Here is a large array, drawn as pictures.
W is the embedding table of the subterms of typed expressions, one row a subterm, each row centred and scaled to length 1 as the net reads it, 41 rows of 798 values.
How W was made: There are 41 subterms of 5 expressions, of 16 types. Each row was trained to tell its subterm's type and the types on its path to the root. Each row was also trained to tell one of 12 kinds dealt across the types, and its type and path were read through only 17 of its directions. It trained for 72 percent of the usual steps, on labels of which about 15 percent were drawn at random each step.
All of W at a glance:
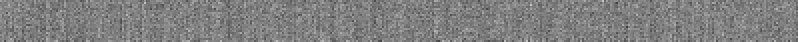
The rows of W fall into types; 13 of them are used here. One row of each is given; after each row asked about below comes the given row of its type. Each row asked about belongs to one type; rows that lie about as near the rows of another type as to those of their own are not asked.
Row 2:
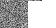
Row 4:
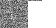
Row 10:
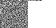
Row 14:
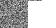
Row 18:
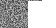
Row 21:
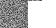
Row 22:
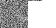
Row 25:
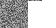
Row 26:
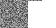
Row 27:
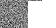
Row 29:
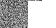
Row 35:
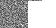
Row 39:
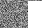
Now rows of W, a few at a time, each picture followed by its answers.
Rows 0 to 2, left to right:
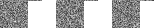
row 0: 27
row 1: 18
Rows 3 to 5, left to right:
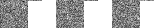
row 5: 10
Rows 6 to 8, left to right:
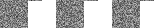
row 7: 2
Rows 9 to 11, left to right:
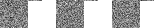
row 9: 26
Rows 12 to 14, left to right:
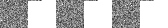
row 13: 35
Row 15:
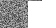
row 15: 2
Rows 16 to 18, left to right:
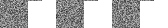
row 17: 21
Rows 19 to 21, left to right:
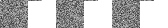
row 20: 22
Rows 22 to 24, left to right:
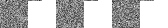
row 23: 25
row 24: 35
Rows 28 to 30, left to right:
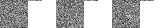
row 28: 10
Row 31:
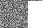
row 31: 21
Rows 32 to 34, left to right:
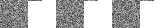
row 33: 27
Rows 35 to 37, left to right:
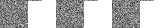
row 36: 10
